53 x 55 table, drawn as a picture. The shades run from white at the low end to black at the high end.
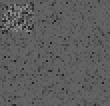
Roughest part: top left. Mirror symmetry: none. Odd rows or columns: none. Histogram: skewed, a long tail of high values. Stripes: none. Odd patch: rougher, in the top left.
